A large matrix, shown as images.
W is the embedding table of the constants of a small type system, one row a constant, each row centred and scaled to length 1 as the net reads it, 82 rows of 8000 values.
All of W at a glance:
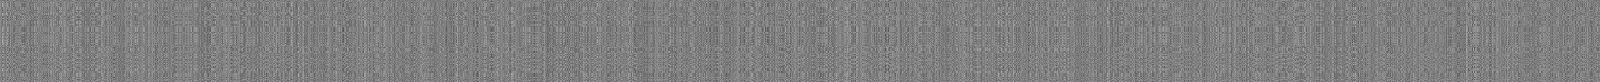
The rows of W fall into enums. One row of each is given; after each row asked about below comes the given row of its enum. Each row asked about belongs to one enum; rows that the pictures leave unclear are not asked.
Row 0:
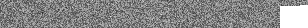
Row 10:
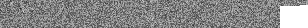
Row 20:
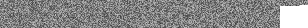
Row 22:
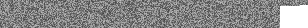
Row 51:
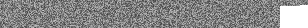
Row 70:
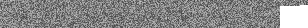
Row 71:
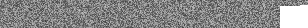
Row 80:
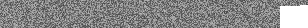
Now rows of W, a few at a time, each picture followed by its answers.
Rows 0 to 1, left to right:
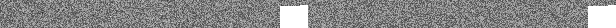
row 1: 80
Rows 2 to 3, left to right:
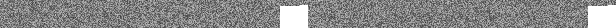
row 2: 20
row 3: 70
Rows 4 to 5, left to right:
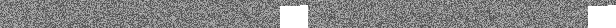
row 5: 70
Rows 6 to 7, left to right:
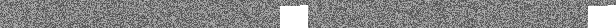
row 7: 22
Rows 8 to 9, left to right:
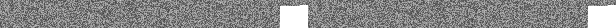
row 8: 22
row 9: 22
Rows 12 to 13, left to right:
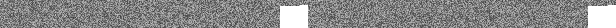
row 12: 20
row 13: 70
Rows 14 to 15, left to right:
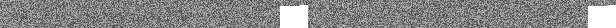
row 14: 70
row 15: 51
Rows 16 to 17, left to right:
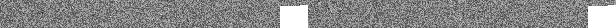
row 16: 0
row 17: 10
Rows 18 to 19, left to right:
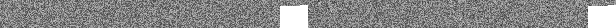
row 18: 51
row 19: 10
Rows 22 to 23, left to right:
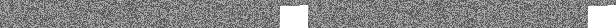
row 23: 22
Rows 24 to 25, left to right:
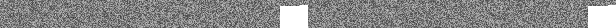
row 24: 20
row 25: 71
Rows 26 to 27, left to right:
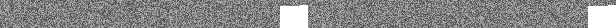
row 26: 22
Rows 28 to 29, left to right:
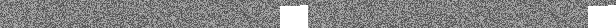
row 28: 80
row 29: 80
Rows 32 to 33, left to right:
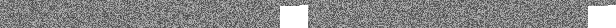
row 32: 20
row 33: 51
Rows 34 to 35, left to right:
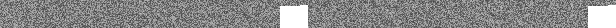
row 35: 71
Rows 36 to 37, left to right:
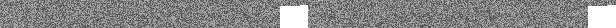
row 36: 80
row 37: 70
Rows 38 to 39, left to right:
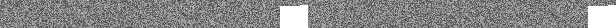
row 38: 71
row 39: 80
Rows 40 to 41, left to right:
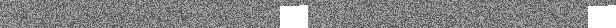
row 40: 70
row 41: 80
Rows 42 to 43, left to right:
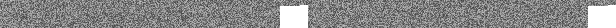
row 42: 70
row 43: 51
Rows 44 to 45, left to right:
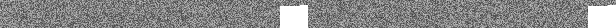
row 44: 70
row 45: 20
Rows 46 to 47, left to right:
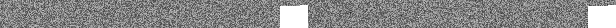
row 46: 51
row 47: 0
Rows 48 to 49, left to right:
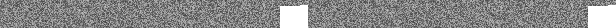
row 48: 71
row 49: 71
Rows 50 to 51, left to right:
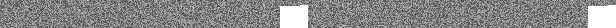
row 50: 71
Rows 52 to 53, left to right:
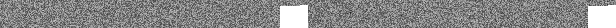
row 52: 51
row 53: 0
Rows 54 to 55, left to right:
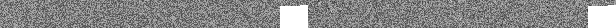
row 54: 80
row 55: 10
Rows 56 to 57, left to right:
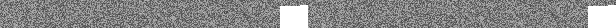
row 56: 80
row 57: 80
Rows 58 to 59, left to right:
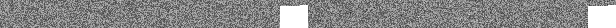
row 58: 22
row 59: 0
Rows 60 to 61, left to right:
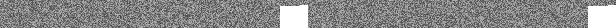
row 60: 20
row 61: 80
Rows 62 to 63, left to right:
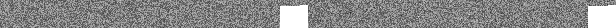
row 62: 22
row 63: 0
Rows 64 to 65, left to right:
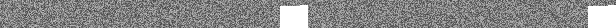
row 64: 51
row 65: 80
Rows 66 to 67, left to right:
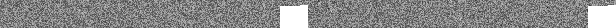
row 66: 71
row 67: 10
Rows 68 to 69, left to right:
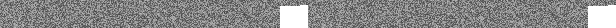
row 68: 80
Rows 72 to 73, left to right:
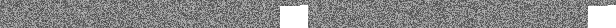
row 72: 71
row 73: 22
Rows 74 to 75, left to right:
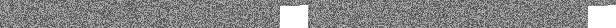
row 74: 22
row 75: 51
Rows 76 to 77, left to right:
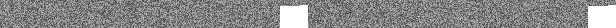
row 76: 22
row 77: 0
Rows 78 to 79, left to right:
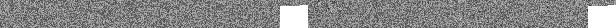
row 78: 22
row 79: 10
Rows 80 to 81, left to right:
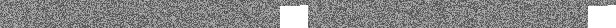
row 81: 22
